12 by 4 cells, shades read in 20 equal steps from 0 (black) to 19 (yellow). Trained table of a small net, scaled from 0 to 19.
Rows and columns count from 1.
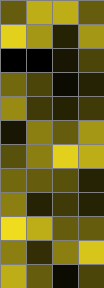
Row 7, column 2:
11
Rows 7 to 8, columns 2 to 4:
11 18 15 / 8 7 3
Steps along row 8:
down down down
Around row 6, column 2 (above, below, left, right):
5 11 2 8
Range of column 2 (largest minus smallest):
15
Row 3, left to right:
0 0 2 6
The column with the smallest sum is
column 3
